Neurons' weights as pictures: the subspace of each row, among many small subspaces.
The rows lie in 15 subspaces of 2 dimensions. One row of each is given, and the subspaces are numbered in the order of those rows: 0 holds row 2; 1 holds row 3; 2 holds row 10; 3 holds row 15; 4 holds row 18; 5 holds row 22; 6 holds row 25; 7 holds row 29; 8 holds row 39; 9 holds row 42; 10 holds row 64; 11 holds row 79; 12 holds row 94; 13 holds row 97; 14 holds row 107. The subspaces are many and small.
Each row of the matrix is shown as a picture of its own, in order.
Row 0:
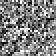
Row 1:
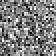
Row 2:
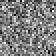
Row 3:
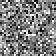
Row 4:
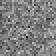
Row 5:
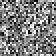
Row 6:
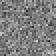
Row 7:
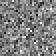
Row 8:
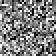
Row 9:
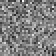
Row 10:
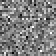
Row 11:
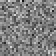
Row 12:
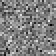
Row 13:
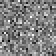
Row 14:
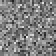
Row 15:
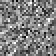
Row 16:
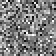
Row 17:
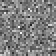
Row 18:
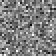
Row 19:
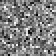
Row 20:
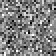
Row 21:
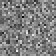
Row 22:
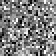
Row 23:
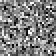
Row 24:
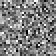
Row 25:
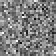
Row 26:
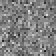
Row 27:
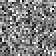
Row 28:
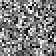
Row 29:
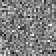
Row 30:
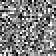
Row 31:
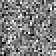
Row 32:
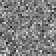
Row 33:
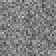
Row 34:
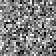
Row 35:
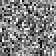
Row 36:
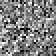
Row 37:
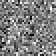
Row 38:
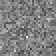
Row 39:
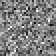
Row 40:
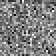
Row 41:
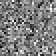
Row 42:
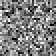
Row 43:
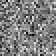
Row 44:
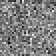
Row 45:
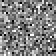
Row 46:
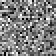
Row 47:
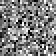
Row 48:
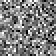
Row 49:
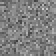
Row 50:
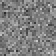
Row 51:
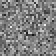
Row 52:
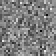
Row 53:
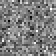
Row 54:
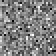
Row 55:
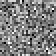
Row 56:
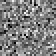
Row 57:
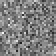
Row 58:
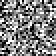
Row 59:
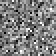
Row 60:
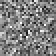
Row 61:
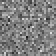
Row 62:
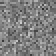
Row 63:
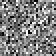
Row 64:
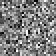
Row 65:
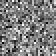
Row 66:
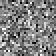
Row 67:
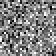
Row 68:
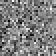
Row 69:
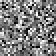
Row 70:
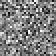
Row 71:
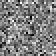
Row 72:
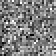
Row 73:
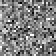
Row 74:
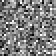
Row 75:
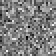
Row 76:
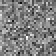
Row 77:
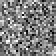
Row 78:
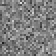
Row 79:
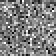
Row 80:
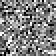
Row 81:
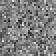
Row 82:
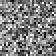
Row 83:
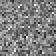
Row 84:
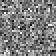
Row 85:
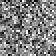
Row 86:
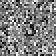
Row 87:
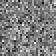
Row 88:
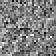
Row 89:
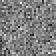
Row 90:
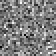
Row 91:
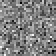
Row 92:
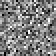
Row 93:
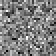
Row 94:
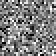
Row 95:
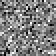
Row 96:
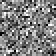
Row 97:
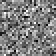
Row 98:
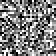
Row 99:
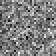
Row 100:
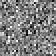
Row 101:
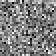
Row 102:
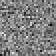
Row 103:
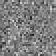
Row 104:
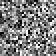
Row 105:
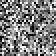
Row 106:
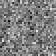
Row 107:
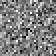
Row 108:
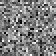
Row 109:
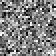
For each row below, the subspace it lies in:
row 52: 5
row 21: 10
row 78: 2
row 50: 13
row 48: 5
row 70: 12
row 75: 9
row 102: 7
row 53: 10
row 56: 13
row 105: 1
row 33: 5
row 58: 4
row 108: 6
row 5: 14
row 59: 14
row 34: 8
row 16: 1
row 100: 14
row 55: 11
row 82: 4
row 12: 8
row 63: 14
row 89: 7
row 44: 11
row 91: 8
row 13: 6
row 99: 7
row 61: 2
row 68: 12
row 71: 12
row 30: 2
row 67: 6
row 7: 14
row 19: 11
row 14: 4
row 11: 0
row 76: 7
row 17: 9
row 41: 14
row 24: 10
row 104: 10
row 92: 3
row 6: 13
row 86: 14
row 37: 12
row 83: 4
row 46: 2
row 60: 12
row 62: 6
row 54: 9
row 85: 5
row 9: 0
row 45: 9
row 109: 13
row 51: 1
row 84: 9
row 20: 3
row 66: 5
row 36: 3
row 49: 6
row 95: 8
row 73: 7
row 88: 3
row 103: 12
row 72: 3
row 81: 10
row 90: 13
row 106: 10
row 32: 4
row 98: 2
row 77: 6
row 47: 10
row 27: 0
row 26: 5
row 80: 8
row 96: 13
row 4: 7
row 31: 3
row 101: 11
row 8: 2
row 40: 11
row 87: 1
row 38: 8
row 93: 9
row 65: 1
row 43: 1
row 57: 6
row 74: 4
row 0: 3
